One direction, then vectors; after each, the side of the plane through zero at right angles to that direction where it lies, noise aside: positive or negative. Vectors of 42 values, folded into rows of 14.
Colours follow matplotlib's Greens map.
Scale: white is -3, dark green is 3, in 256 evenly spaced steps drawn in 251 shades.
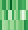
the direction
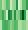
negative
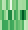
negative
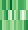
positive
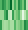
positive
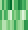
positive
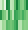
negative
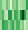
negative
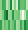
positive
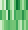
negative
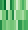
positive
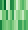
positive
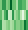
positive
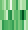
negative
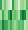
negative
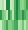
negative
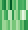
positive
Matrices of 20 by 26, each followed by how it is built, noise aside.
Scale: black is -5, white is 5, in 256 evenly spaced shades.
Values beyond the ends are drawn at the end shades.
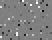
sparse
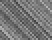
Toeplitz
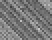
Toeplitz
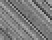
Toeplitz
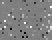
sparse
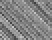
Toeplitz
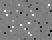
sparse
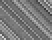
Toeplitz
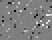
sparse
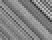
Toeplitz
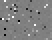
sparse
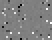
sparse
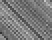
Toeplitz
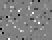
sparse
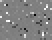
sparse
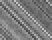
Toeplitz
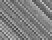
Toeplitz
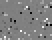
sparse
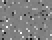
sparse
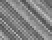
Toeplitz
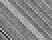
Toeplitz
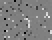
sparse
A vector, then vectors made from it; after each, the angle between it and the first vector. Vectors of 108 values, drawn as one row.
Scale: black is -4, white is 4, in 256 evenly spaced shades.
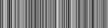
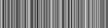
orthogonal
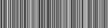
partly opposed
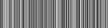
partly aligned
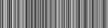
nearly parallel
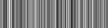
nearly opposite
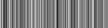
nearly opposite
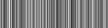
nearly opposite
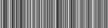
nearly opposite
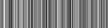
partly aligned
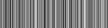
partly opposed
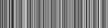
orthogonal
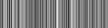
nearly parallel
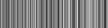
orthogonal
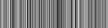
partly opposed
